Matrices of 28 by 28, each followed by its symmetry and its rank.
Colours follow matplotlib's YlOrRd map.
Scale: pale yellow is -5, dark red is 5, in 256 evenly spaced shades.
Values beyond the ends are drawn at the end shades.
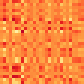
neither, rank two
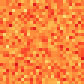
antisymmetric, full rank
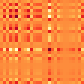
symmetric, rank one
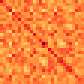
symmetric, rank five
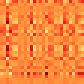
neither, rank two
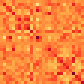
symmetric, rank five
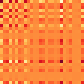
symmetric, rank one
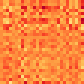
neither, rank three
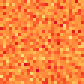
antisymmetric, full rank
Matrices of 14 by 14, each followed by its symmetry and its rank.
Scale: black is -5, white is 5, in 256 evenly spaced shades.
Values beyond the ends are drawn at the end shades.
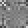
symmetric, rank three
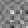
symmetric, rank three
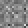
symmetric, rank three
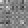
symmetric, rank three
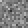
symmetric, full rank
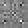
symmetric, rank three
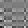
neither, rank one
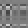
neither, rank one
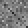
symmetric, full rank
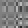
neither, rank one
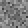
symmetric, full rank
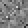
symmetric, full rank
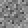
symmetric, full rank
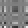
neither, rank one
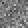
symmetric, full rank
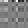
neither, rank one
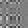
neither, rank one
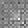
symmetric, rank three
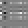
neither, rank one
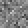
symmetric, full rank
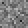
symmetric, full rank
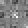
symmetric, rank three
